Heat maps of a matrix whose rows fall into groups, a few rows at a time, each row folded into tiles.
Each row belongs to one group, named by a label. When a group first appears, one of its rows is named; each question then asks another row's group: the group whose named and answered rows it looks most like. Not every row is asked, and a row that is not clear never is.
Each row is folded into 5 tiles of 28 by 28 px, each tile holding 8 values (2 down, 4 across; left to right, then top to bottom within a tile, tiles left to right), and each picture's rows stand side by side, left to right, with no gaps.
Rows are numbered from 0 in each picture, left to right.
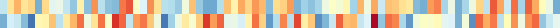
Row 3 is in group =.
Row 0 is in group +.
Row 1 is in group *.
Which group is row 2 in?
=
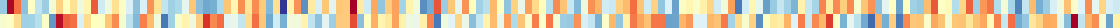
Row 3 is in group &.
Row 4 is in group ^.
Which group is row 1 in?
*
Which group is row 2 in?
=
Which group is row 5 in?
+
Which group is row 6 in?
+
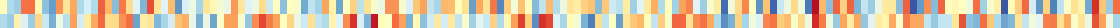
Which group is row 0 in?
^
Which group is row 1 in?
+
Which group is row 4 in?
+
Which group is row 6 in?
*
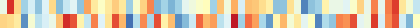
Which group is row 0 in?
*
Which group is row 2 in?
=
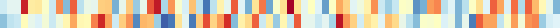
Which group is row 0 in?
^
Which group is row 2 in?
=
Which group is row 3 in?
=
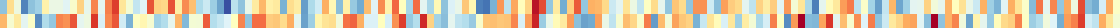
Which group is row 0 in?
=
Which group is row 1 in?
+
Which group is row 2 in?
*
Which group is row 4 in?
&
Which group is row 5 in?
^
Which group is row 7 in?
^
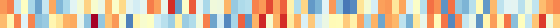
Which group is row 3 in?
+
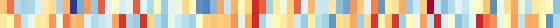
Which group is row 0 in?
*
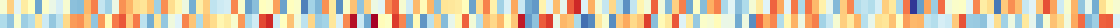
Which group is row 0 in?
+
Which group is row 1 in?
^
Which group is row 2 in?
*
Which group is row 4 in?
&
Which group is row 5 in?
=
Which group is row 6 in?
*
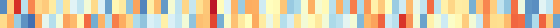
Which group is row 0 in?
&
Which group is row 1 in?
=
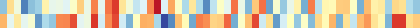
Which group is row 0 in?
=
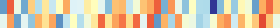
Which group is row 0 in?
+
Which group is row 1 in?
+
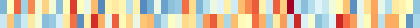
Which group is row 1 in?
*
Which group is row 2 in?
=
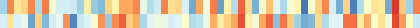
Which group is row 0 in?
+
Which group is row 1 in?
^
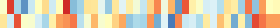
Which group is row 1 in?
+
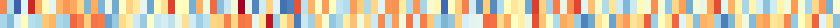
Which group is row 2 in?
&
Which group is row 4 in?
&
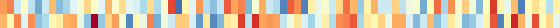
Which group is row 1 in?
+
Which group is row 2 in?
=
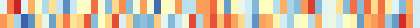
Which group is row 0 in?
&
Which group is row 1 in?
^
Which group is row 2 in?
^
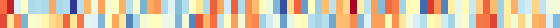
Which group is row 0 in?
*
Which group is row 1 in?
=
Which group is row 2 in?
=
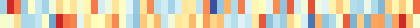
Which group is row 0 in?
=
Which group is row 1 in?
*
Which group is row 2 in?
+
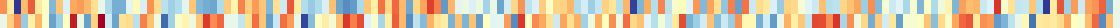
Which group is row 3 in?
+
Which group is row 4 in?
*
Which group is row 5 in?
+
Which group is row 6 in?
+
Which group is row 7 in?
&
